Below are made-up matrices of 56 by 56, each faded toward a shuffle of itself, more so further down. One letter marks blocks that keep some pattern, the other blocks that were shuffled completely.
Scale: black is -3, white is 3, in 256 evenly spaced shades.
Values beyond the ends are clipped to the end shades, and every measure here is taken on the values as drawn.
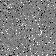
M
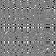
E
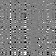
E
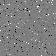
M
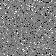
M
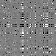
E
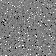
M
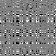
E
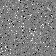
M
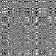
E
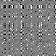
E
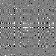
E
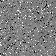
M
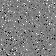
M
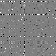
E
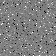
M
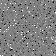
M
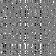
E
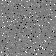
M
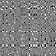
E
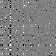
E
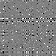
E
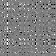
E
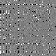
E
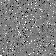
M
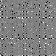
E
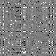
E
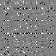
E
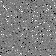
M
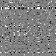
E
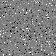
M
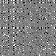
E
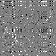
E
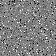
M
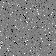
M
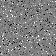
M
